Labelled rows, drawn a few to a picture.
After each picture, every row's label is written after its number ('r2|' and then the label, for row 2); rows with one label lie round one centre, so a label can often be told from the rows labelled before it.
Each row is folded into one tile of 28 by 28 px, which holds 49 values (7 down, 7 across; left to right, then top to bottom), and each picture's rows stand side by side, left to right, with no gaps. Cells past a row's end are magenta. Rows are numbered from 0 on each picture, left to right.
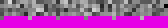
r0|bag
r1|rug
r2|bag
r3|rug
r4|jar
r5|jar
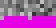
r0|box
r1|jar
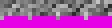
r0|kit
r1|jar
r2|jar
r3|jar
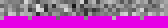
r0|box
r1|rug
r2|rug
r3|bag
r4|box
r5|box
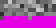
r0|bag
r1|rug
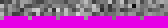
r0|jar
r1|kit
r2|box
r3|rug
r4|bag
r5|bag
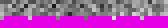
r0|jar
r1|jar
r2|jar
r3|rug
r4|box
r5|box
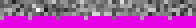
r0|kit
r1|rug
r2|bag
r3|box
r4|bag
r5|rug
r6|kit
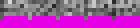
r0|bag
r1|jar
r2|bag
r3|bag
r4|bag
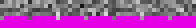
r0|bag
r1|bag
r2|jar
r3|kit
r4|bag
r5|jar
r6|rug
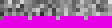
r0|bag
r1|kit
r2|box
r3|box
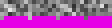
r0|rug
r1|jar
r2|rug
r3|bag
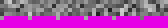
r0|bag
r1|jar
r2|jar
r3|kit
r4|kit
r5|rug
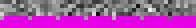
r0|jar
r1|box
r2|kit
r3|kit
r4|jar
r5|rug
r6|bag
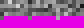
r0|bag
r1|bag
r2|jar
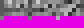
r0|bag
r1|bag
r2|kit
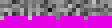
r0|kit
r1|jar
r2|kit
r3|bag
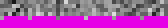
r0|kit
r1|box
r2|bag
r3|box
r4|jar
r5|kit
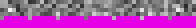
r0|rug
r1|jar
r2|jar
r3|box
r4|kit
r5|box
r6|rug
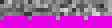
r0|bag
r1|bag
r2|kit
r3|box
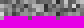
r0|jar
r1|rug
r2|bag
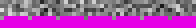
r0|box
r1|kit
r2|bag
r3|bag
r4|kit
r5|kit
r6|rug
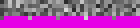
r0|bag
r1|kit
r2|rug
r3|jar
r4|jar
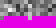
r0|rug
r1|jar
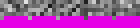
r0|rug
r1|kit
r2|kit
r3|bag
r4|bag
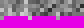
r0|box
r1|jar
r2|jar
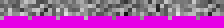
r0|box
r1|kit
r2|box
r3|jar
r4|kit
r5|rug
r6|box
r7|kit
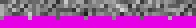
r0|jar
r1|jar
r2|bag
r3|bag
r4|rug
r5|bag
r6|kit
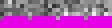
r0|bag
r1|jar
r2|box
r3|box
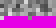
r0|box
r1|box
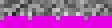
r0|kit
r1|jar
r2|box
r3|kit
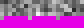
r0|jar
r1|box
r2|rug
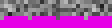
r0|rug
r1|kit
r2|bag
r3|rug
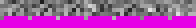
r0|kit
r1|kit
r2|kit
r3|rug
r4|kit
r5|rug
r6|box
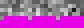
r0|box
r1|box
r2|kit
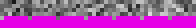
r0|kit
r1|bag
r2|bag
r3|kit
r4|rug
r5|box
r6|rug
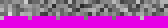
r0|box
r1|jar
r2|jar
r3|kit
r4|rug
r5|jar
